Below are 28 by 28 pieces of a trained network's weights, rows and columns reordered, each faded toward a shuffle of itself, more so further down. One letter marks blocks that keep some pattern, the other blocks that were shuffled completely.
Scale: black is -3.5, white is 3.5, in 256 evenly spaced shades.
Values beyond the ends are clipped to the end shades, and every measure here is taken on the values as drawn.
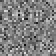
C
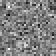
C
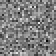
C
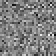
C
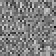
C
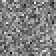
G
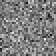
G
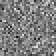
G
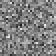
G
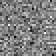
C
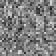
C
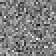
G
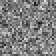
C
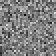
G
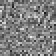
C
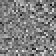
C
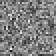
C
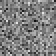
G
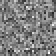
C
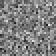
G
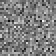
C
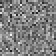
C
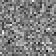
C
